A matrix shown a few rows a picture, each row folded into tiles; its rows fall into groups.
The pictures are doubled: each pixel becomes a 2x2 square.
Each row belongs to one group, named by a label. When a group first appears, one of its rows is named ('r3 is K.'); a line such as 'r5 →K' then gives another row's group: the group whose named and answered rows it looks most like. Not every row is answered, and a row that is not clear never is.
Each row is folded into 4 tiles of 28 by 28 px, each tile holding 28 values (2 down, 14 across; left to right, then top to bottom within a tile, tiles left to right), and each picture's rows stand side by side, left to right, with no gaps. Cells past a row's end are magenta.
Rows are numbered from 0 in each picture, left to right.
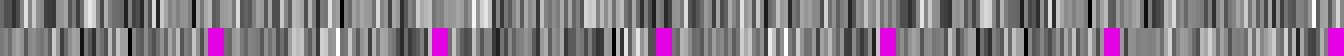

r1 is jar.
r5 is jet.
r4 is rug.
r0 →rug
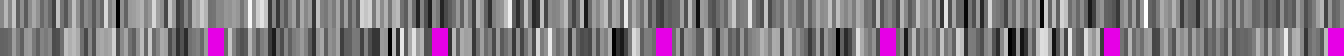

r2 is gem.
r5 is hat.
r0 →jar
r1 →rug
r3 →gem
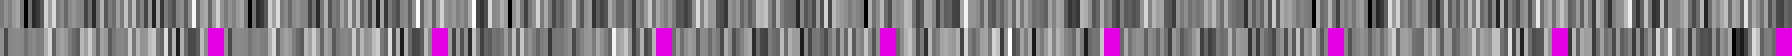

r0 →jet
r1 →jet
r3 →rug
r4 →jar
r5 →rug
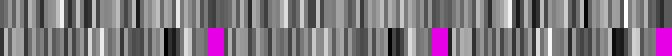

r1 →gem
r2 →gem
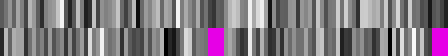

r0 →gem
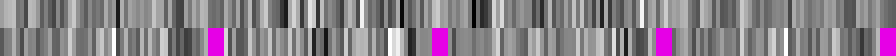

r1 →hat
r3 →jar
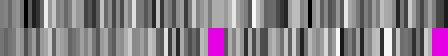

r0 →jet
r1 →jar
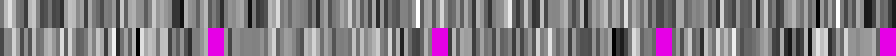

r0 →jar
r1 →jet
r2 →gem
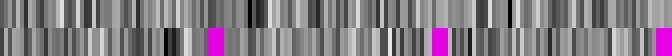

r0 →gem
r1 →jet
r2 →hat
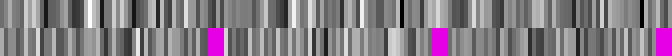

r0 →rug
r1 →hat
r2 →rug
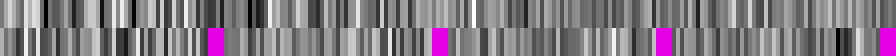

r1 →jet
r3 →gem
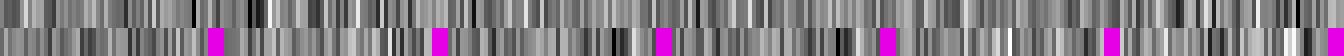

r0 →rug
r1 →jet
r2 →gem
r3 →gem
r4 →jar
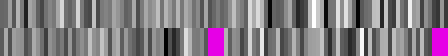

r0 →gem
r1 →rug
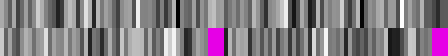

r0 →hat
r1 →gem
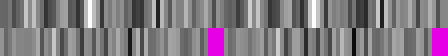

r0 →rug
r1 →rug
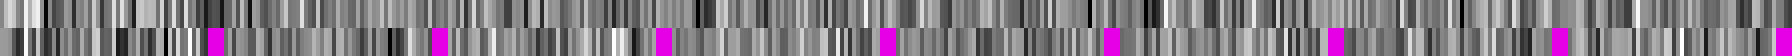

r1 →gem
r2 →hat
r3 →jet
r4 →rug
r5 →jet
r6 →jar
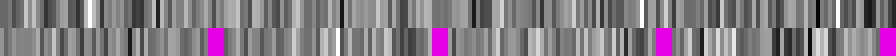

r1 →jar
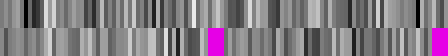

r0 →jet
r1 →rug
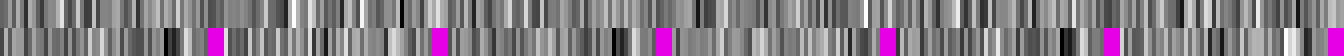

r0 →gem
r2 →gem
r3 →jet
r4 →gem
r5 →hat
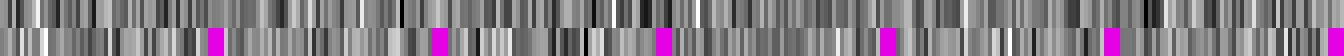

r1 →hat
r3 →hat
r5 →jet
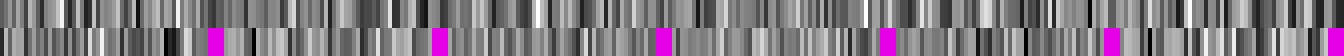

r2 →rug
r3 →jet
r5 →jar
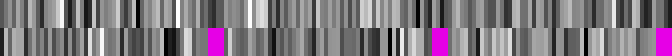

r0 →gem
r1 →rug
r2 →jar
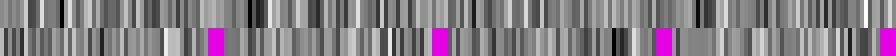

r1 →jet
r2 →gem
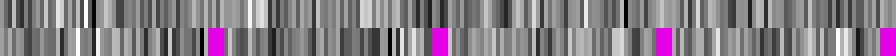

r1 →rug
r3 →hat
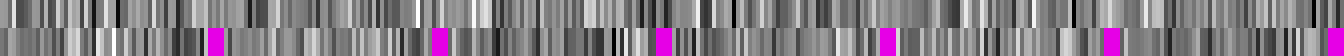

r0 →jar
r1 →jet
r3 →hat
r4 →hat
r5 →rug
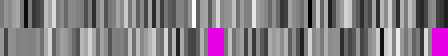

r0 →jet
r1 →jar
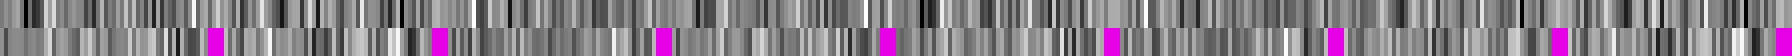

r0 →jet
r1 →hat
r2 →hat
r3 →jet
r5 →hat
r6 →hat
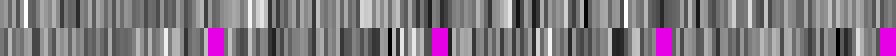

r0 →hat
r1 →rug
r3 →gem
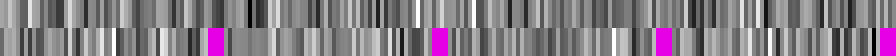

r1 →jet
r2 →hat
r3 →jar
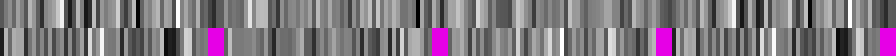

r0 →gem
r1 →rug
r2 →jar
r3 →gem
